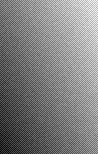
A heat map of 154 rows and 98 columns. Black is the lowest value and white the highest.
The bottom left is the ninth with the lowest average. No row or column stands out. Values rise toward the top right. Neither half mirrors the other. The ninth with the highest average is the top right.
